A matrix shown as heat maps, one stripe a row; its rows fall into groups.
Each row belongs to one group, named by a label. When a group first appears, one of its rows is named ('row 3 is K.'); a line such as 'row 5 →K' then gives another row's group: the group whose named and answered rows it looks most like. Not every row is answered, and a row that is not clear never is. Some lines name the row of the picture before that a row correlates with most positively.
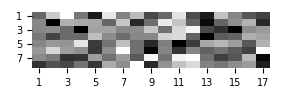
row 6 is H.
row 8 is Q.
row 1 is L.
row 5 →H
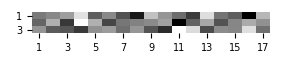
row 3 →Q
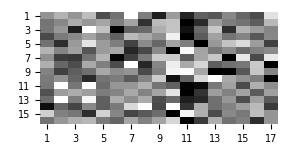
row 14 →Q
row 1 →H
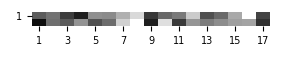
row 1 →Q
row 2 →Q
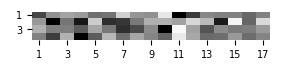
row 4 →L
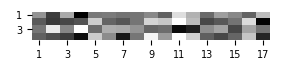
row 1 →L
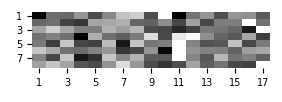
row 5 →L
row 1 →Q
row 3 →H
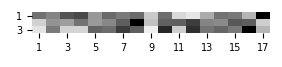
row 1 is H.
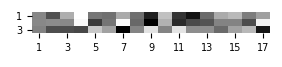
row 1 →H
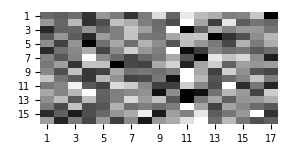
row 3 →Q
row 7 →H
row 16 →L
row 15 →Q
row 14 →L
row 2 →L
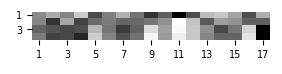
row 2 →L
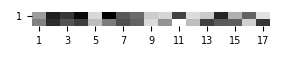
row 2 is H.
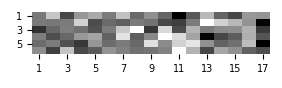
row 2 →H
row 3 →Q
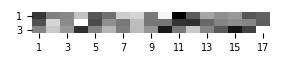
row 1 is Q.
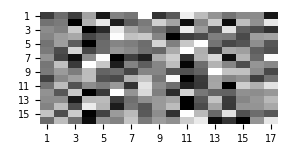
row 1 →Q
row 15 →L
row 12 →L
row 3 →L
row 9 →H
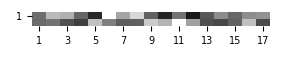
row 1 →L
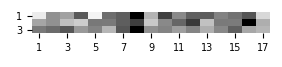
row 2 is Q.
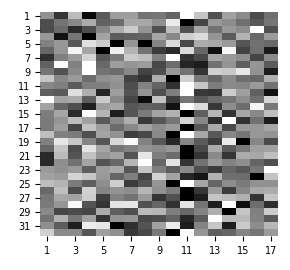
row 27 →H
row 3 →Q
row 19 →L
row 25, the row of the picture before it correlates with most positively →1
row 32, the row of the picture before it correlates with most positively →1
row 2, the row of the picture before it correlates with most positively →2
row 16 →L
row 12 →L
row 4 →L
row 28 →L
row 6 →L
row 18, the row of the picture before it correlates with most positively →1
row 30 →H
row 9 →H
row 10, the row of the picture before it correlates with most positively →1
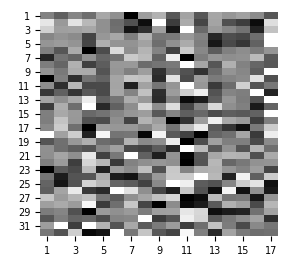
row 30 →Q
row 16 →H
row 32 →L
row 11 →L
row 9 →H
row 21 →H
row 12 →Q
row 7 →Q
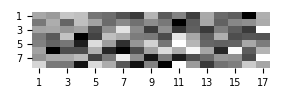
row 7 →H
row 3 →H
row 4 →L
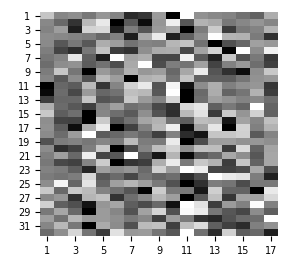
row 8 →Q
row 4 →H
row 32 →L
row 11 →Q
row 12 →Q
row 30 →H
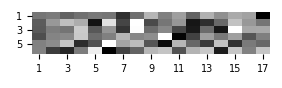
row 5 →L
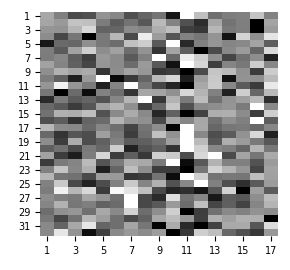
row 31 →H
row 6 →H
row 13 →Q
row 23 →H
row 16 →Q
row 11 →H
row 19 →L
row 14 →Q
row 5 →Q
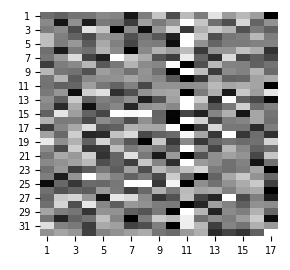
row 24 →H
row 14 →L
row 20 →L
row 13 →L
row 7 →L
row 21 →H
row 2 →L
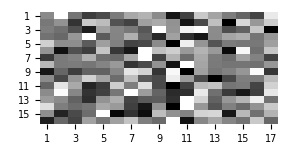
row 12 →H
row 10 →H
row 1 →H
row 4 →H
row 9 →Q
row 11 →H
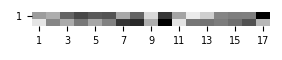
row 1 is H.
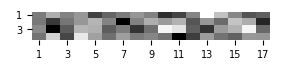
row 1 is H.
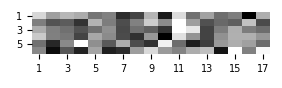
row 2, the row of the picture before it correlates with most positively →2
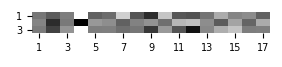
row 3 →H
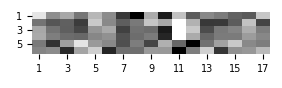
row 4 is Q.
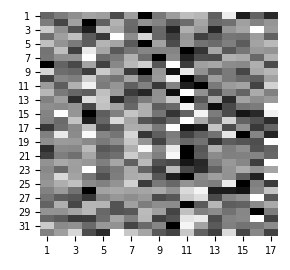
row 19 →H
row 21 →Q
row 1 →L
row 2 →L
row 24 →H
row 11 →H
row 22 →H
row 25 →L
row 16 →L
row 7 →H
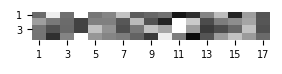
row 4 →H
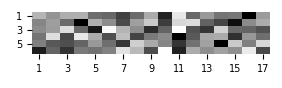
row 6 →Q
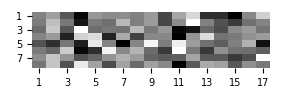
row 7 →H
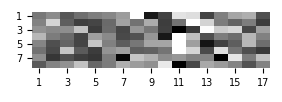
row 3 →H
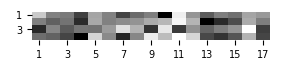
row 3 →Q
